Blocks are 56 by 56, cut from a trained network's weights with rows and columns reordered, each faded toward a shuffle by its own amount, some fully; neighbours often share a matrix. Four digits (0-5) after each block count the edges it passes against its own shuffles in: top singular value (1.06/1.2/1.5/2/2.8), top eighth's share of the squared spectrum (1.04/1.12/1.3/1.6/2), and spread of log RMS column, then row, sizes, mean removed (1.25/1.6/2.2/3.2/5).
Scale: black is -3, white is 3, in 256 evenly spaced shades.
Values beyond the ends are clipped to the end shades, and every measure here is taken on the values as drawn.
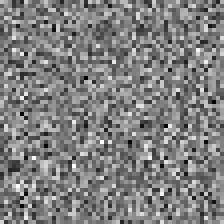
3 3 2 0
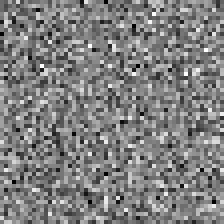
0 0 0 0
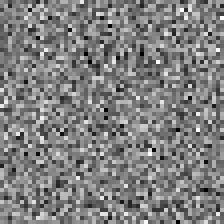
2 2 0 0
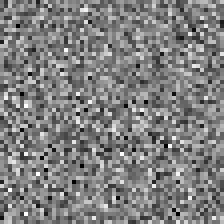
1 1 0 0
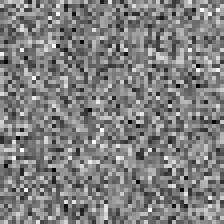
2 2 0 0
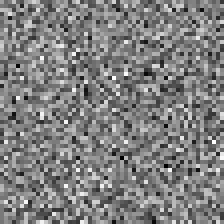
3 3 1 0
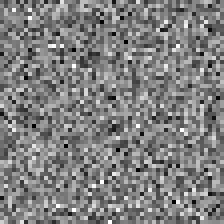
1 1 0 0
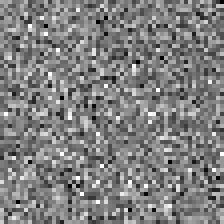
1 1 0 0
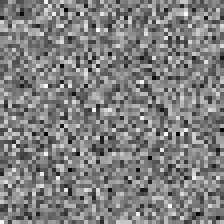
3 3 1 1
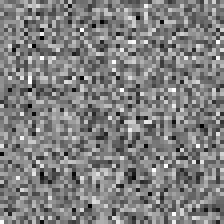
3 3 1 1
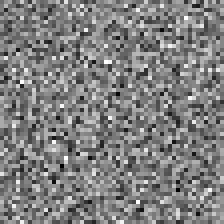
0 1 0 0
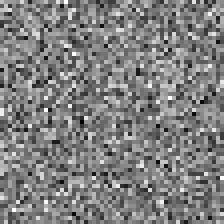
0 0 0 0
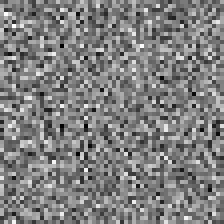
3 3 1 1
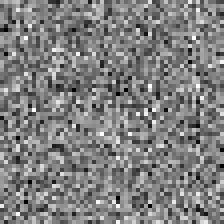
3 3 2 0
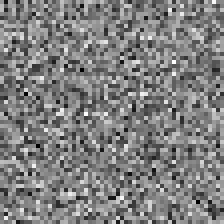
3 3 1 0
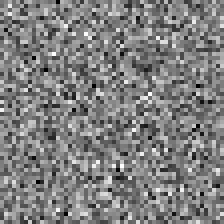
1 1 0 0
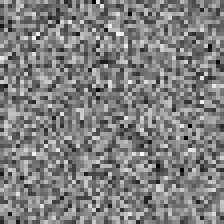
0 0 0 0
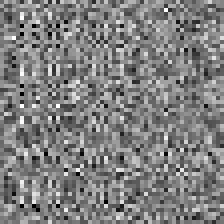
4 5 3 1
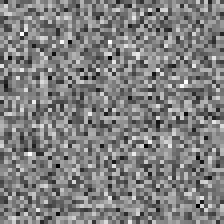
0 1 0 0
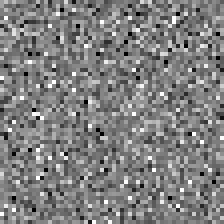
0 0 0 0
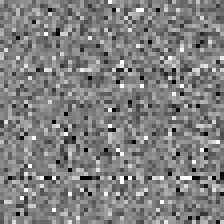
3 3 1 2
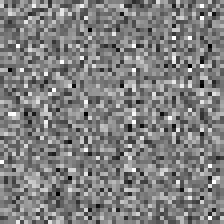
3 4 2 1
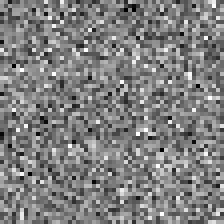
0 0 0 0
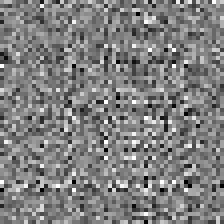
4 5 3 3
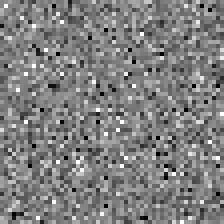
1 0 0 0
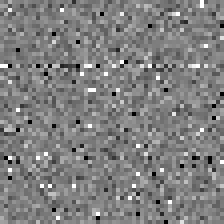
3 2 0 1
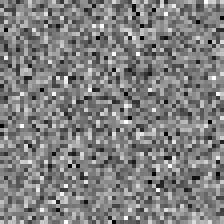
2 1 0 0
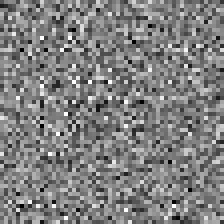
3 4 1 1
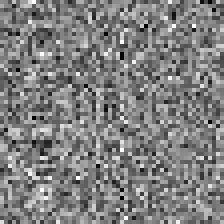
3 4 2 0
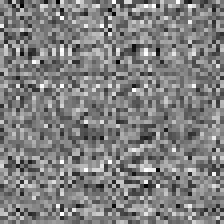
4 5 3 3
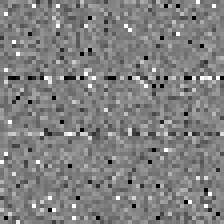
3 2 0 1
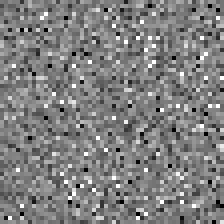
0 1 0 0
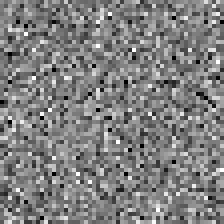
2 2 1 0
